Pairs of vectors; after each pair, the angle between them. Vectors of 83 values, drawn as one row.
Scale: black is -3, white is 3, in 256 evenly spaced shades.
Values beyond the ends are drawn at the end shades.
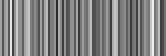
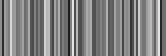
partly aligned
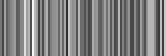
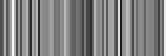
partly aligned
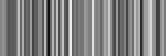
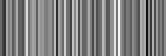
partly opposed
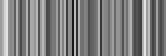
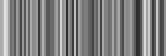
nearly parallel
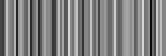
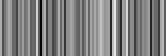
partly aligned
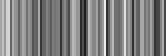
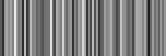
orthogonal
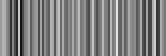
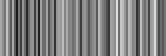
partly aligned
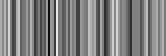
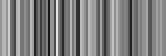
nearly parallel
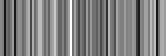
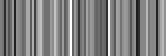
nearly parallel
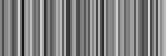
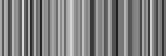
partly opposed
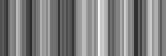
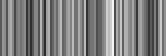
orthogonal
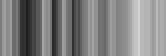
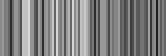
partly opposed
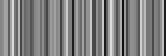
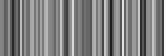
nearly opposite
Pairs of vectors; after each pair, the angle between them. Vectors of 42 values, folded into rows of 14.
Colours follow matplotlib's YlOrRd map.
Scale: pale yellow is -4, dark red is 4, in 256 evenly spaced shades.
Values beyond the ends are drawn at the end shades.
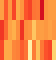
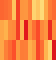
partly opposed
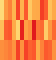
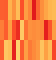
partly opposed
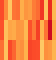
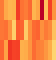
partly aligned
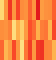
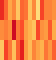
nearly opposite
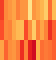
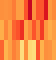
nearly opposite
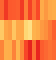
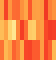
partly aligned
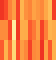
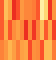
orthogonal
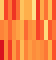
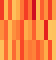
nearly opposite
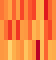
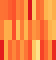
partly opposed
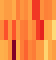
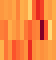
partly aligned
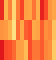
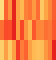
nearly opposite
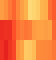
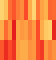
partly aligned
